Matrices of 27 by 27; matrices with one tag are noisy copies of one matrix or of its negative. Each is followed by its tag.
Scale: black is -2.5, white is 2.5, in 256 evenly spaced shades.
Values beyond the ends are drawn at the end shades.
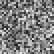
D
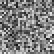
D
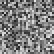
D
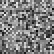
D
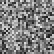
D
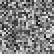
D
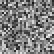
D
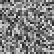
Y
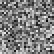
D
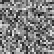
Y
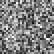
D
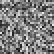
Y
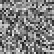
Y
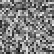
Y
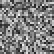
Y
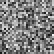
D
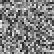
Y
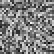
Y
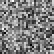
D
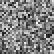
D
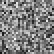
D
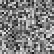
D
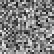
D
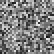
D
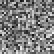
D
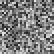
D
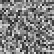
Y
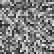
Y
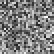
D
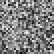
D
